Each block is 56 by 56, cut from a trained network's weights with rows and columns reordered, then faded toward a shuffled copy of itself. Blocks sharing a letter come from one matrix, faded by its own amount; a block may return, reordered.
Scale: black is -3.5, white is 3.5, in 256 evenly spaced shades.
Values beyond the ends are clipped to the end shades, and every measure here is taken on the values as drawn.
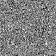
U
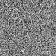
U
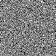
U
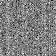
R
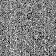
R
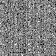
R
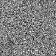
U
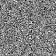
U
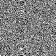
U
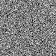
U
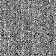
R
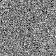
U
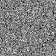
U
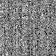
R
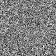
U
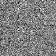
U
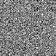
U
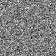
U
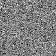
U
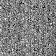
R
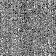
R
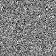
U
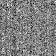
R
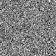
U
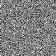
U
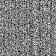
R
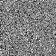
U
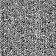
R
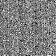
R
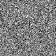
U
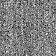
R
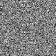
U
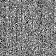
R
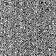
R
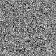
U
